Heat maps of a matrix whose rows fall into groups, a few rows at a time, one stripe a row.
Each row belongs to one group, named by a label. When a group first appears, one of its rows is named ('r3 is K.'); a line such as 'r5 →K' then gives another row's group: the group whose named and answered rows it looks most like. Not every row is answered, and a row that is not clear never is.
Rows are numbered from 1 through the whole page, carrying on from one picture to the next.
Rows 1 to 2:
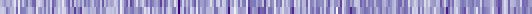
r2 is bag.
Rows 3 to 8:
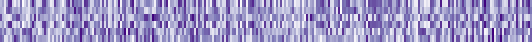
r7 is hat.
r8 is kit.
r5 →kit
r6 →bag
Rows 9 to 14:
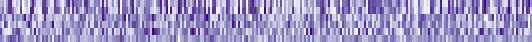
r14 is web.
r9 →bag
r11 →hat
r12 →hat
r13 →kit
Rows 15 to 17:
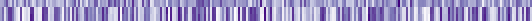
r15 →hat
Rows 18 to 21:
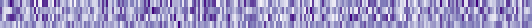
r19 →kit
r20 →web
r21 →bag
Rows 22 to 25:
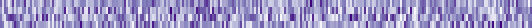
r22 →hat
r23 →hat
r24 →web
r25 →kit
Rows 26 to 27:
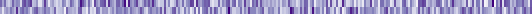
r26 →hat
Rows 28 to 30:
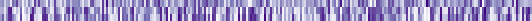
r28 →kit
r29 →bag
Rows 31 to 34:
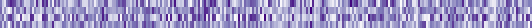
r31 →web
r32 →hat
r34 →hat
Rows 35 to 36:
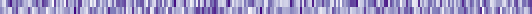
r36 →kit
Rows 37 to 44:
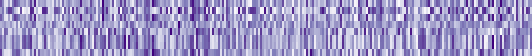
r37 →kit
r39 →kit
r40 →bag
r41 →hat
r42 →hat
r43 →hat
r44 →kit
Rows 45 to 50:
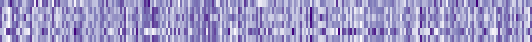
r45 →web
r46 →kit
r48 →kit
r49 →web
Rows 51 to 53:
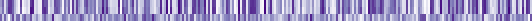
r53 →hat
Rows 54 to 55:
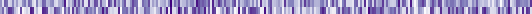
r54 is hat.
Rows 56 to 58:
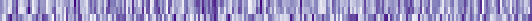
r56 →kit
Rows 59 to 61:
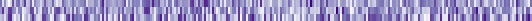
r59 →hat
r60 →web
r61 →bag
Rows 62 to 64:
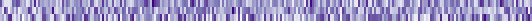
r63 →hat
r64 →bag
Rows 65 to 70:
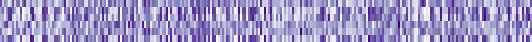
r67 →bag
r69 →hat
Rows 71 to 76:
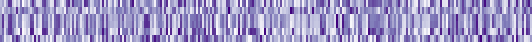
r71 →bag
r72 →bag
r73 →web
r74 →web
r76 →kit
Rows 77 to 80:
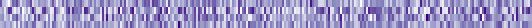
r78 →bag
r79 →kit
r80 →bag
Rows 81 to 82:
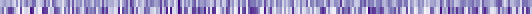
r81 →bag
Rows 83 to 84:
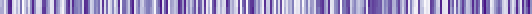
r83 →bag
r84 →bag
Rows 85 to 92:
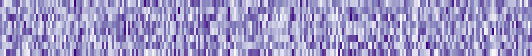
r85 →kit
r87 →web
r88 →hat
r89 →hat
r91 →kit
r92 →web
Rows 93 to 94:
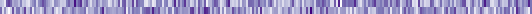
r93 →bag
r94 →hat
